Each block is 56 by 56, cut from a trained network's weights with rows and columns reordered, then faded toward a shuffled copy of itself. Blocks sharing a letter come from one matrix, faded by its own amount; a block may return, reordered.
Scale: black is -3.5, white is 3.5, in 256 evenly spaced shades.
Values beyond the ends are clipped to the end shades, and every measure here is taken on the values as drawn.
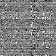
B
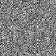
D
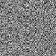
D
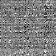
B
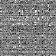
B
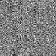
D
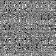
B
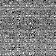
B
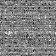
B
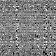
B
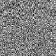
D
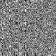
D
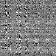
B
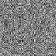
D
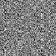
D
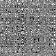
B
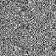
D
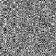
D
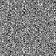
D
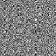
D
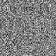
D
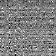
B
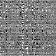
B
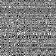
B
